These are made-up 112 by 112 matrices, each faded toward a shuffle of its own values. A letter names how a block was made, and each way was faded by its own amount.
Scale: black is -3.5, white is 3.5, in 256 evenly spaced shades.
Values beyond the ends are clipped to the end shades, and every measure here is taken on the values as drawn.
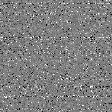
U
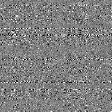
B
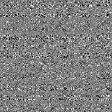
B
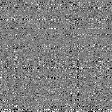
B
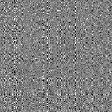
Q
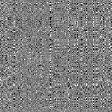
Q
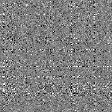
B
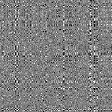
Q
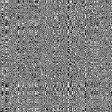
Q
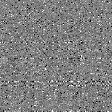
U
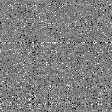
U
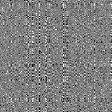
Q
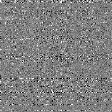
B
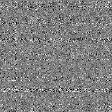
B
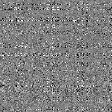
B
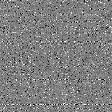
U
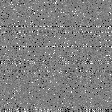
U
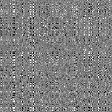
Q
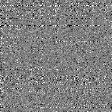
B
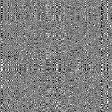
Q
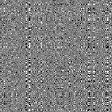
Q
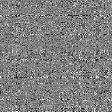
B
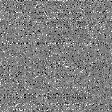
U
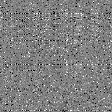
U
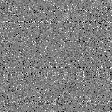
U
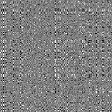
Q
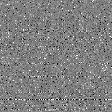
U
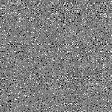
U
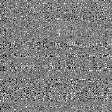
B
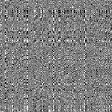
Q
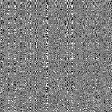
Q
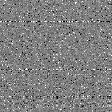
U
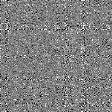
B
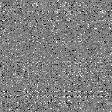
U
